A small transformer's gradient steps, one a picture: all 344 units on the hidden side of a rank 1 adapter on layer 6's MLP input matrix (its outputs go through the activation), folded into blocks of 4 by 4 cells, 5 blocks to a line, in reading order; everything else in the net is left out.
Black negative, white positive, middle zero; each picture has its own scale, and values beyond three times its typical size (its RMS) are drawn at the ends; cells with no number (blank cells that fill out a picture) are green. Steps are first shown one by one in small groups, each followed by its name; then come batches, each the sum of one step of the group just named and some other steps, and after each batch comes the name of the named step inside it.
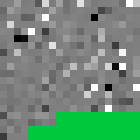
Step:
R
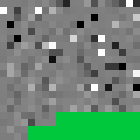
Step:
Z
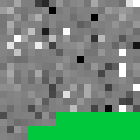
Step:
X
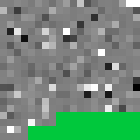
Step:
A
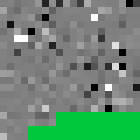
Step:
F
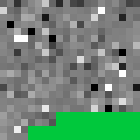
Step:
F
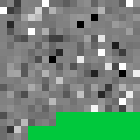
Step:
Z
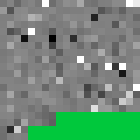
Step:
R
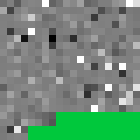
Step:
A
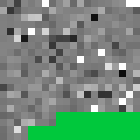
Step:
A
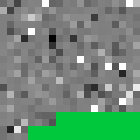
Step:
Z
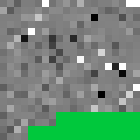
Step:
R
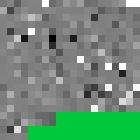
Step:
A
